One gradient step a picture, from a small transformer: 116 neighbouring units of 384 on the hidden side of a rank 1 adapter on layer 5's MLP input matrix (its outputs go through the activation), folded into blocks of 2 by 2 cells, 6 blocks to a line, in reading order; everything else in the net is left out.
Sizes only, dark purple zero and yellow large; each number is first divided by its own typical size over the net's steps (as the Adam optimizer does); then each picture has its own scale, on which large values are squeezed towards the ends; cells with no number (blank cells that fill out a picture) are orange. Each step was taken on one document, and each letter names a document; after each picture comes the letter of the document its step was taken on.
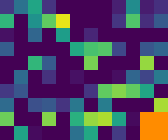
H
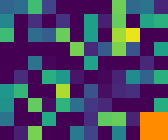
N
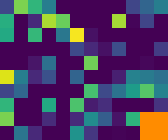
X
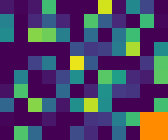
N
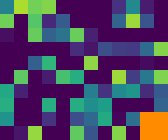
X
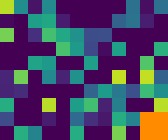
X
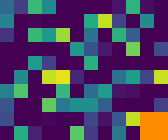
N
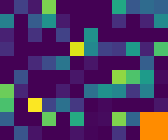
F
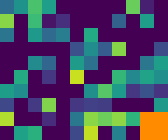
X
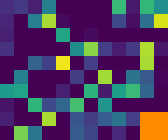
F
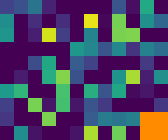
N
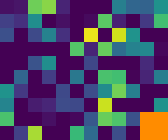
N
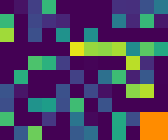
F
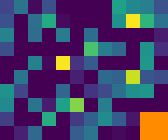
F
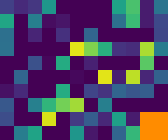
F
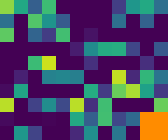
X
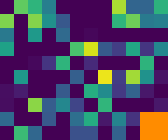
F
